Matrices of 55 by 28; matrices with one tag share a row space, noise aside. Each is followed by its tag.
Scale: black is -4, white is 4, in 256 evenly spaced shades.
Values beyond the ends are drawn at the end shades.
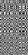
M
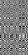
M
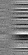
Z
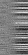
Z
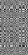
M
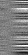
Z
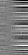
Z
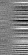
Z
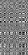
M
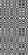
M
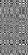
M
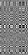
M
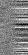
Z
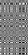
M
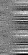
Z
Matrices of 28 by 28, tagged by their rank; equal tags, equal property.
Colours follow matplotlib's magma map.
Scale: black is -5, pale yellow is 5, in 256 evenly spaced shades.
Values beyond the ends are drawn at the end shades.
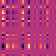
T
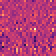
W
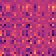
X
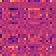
X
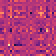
X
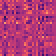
X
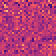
W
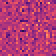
W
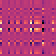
T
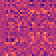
W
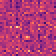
W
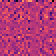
W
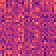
W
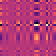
T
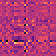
X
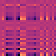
T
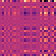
T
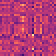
X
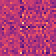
W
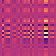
T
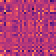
X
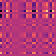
T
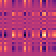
T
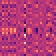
X
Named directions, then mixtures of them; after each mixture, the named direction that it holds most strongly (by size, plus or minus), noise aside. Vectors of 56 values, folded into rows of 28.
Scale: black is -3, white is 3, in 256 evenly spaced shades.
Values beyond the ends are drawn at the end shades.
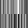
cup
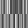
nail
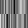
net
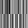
nail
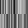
net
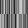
net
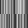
net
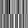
nail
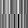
cup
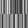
nail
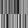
cup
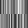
cup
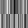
nail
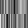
net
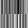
cup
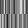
net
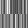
nail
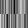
net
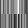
cup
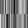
net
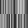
net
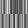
nail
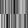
net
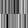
net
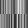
cup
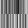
cup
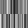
nail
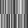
net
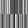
nail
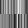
cup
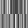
nail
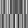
nail
